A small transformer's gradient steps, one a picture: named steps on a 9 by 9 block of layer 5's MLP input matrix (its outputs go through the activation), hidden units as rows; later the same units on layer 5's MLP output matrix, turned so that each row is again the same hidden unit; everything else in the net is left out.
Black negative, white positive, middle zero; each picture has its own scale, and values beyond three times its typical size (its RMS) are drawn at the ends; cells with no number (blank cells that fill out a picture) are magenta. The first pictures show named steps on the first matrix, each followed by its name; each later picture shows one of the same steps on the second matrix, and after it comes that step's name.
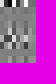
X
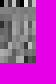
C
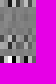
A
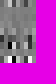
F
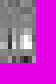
F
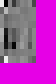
X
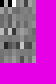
C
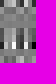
A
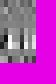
F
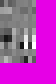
F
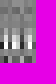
F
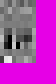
F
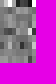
C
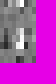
X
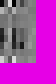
X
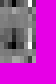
X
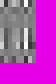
X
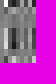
X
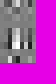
A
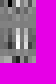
A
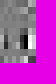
F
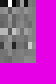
C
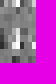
X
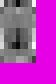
X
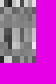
X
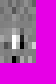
F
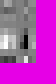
F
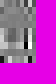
A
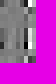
X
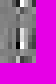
X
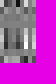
A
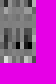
A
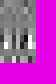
F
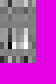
A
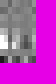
F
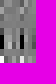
F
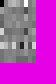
C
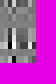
A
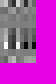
A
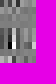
A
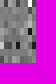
C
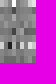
C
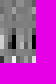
F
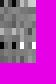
C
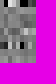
C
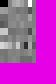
C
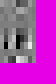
F
